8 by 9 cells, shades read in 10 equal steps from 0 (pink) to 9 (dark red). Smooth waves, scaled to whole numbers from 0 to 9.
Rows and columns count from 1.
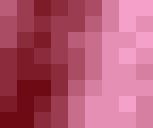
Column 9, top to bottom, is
0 1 0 1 2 1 2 2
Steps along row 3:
up up down down down down same down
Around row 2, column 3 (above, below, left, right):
8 8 6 6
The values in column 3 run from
7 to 9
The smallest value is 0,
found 6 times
